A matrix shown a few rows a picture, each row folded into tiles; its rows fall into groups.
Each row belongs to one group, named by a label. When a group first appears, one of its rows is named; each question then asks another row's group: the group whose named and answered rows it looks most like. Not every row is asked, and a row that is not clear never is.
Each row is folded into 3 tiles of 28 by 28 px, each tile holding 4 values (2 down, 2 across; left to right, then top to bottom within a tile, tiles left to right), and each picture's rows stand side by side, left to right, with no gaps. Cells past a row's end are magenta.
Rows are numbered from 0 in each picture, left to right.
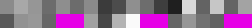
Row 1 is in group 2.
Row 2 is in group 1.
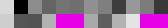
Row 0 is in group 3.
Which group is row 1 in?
2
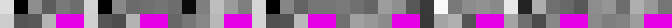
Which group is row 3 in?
3
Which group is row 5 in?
1
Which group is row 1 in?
3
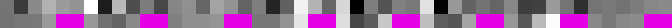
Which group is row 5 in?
3
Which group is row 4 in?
3
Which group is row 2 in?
2
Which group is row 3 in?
2
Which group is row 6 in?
2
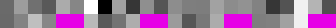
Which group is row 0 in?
1
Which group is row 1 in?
3
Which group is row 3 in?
2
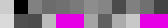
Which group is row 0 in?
3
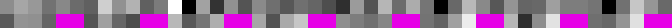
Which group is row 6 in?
2
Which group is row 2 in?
3
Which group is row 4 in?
1
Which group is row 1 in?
1
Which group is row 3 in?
2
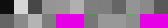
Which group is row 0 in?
1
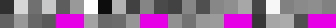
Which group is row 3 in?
1
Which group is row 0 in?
1
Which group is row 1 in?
3
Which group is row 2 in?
1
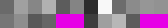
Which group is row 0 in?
1
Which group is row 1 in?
1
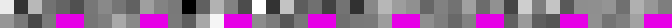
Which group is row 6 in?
1
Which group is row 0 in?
3
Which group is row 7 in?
2
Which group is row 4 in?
2
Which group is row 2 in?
2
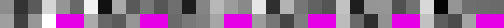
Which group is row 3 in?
3
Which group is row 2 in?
2
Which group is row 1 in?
3
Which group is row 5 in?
3
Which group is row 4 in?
3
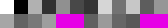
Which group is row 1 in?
1
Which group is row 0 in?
3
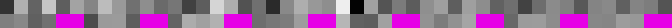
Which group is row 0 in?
1
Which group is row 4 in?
3
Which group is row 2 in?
2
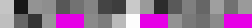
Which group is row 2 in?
1
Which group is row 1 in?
2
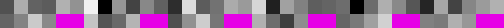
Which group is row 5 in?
1
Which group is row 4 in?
2
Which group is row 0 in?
1
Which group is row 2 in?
1
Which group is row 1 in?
3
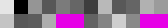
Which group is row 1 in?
1
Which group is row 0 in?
3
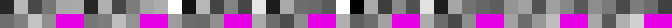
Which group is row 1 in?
1
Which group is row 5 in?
3
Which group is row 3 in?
3
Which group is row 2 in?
3
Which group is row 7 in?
2
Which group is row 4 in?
3
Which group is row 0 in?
1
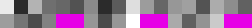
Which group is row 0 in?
3
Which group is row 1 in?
2
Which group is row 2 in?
2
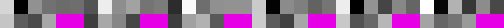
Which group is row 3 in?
3
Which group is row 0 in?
3
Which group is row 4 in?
3
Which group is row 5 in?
3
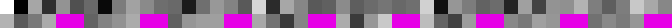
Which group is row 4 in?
2
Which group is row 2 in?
2
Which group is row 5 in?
3
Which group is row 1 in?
2
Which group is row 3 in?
3
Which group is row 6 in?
1
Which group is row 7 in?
2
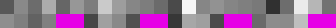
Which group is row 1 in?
1
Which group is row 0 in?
1
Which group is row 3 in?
2
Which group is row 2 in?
1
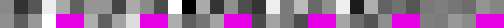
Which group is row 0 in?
2
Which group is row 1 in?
2
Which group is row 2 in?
3
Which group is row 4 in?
3
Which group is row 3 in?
1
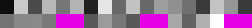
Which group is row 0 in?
1
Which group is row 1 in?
1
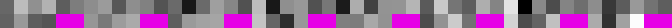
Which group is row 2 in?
2
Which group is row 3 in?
3
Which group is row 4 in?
1
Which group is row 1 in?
2
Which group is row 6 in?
3
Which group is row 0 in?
1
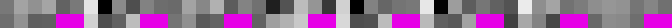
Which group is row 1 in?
3
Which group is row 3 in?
2
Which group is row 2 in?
1
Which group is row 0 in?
1
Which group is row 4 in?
3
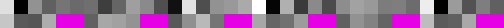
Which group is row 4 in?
1
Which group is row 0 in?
3
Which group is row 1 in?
2
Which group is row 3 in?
3
